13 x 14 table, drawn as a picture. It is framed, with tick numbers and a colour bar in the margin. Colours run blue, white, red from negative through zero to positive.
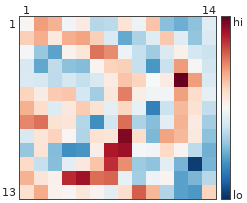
No single row or column stands out from its neighbours. The ninth with the lowest average is the bottom right. On average the colour sits 50% of the way up the scale. Concentric rings centre on the middle left.
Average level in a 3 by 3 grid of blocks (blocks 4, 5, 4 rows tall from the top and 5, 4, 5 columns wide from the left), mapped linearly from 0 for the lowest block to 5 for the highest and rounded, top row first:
2 2 1
3 3 3
3 5 0
